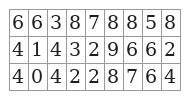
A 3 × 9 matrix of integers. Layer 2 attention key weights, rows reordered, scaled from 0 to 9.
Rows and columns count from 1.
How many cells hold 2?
4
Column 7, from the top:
8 6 7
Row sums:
59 37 37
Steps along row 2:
down up down down up down same down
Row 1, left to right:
6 6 3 8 7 8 8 5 8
